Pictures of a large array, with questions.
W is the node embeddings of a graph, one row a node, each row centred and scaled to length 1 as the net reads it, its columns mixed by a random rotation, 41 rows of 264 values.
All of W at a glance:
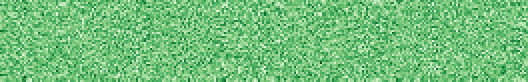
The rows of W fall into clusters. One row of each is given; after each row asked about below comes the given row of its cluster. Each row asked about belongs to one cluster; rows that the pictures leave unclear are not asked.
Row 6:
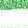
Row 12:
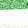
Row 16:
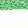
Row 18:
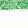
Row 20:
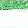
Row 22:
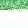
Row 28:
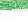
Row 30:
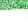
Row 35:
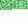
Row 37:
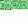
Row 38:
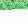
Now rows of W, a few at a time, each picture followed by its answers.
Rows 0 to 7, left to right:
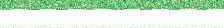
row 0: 12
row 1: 20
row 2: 37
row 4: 38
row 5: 22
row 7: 6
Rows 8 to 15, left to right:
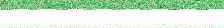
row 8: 18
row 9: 30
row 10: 28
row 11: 16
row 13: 30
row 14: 28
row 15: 37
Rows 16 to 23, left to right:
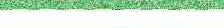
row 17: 6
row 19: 30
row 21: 18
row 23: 35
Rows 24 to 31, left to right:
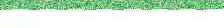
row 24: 16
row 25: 22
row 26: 30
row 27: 18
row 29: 35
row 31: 20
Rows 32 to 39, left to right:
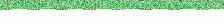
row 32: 6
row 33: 35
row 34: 22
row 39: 12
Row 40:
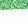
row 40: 12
